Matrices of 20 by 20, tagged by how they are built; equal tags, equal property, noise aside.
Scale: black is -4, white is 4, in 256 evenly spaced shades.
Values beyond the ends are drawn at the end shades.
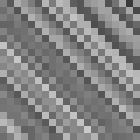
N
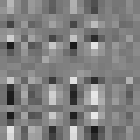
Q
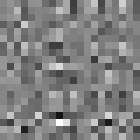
Q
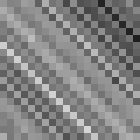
N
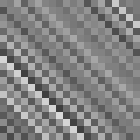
N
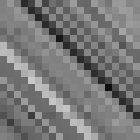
N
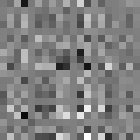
Q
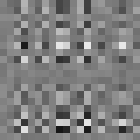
Q
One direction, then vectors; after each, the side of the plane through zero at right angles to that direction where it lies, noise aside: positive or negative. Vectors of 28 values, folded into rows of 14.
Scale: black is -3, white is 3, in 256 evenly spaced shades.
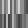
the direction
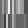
positive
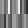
positive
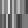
positive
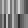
positive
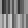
negative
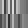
positive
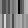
negative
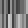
negative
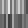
positive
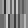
positive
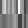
positive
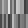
positive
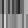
negative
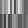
positive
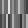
positive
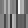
positive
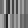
negative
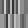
negative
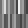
positive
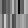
negative
